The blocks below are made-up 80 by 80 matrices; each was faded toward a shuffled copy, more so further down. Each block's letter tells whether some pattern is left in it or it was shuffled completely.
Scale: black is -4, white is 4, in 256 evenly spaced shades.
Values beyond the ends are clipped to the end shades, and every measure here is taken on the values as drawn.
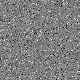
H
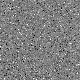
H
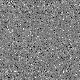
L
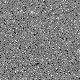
H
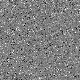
L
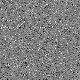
L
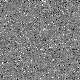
L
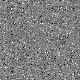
L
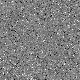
H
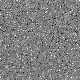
H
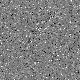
H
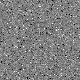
L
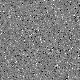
H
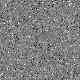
L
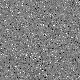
H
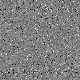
L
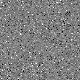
L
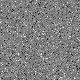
H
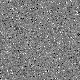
L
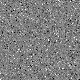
L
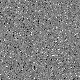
H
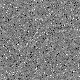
H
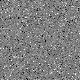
L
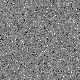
H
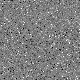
H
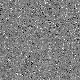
L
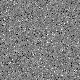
H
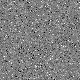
H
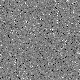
H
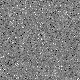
H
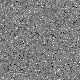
H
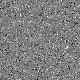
H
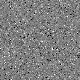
L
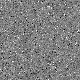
H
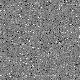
L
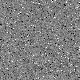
H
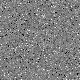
H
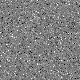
L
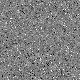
H
